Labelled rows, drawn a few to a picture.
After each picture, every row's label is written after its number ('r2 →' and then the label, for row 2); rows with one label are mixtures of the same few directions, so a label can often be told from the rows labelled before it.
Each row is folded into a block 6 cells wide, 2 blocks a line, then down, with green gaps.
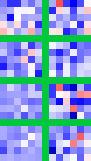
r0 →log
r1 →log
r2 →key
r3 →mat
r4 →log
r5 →log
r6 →key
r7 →key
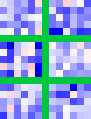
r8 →log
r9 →log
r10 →log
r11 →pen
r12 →mat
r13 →mat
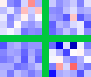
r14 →pen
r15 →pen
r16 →pen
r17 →mat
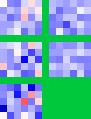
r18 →pen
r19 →key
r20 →key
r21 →log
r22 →key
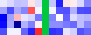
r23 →key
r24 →log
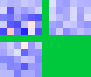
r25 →key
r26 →pen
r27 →mat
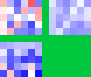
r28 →pen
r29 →pen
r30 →key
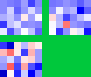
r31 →key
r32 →key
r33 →mat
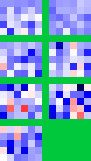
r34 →key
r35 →pen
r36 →key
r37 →log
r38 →mat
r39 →pen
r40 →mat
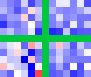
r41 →key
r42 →log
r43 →key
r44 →log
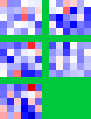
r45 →pen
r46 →mat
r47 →pen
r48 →mat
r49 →pen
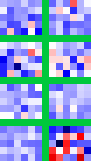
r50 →key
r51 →mat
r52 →key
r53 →pen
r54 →log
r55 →mat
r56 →log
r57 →log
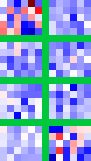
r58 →pen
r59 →pen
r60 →mat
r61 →key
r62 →pen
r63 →mat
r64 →pen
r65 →mat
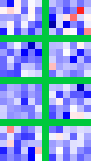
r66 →mat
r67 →key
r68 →pen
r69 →key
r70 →pen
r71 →pen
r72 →log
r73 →mat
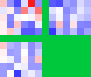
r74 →pen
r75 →mat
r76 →pen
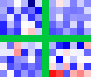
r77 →pen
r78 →log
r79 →mat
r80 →log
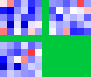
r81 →mat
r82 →pen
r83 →key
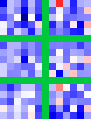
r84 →pen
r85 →log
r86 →pen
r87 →key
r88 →log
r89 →log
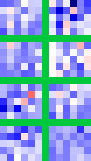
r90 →mat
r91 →mat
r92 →log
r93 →pen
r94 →key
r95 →mat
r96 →mat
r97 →pen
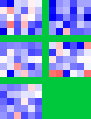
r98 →mat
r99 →pen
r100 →key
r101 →log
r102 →pen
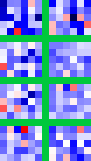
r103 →pen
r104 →pen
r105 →key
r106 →pen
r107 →key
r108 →mat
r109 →mat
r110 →pen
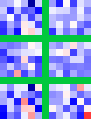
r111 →pen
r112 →mat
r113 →pen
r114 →mat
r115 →pen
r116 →key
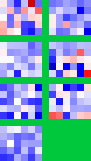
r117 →pen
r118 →key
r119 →pen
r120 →key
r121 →log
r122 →log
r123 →log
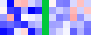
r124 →log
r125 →pen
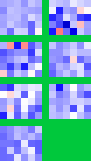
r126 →key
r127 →key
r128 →mat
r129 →pen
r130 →mat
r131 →log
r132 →pen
